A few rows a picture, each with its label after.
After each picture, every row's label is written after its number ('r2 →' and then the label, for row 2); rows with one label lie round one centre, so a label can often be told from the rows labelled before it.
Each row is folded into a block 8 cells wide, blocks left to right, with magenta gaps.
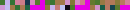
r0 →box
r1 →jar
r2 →jar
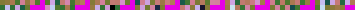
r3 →jar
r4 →box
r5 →jar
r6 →jar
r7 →jar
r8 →box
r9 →jar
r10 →box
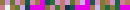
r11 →box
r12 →jar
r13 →box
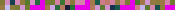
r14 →box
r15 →jar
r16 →jar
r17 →jar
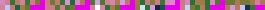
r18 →box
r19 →jar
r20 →box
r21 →jar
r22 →box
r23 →jar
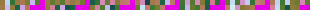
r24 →box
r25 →jar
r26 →jar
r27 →box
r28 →box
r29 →box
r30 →box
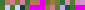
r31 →jar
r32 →jar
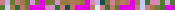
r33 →box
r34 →jar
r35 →box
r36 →box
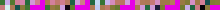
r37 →box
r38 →jar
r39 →box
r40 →jar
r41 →jar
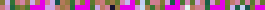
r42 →box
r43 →box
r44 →jar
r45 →box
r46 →box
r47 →jar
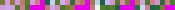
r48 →box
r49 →box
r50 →box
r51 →box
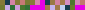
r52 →jar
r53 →jar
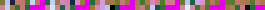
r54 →box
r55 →box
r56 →jar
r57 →jar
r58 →box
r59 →jar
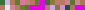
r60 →box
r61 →jar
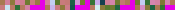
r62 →box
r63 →box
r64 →box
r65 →box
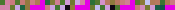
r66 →jar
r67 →jar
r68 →jar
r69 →jar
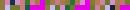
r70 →box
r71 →jar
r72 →jar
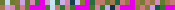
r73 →box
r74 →box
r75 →jar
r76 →jar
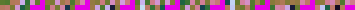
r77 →jar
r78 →jar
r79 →jar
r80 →box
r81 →jar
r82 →box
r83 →jar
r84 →jar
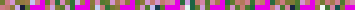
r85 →jar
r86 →box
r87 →box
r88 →jar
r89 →box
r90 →jar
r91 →jar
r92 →jar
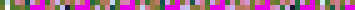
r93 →box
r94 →jar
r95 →jar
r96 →box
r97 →box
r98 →box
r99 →jar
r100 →box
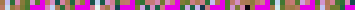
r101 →box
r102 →box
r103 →box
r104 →jar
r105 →jar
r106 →jar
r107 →box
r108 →box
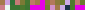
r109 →box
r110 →jar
